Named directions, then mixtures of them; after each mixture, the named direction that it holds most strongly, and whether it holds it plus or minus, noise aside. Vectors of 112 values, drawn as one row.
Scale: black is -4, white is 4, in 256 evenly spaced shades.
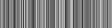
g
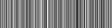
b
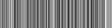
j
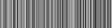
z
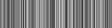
g, plus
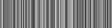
g, plus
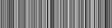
j, minus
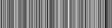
j, minus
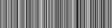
b, plus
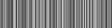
z, minus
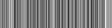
j, plus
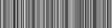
z, plus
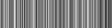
g, minus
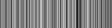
b, plus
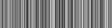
g, minus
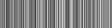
g, plus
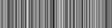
j, minus
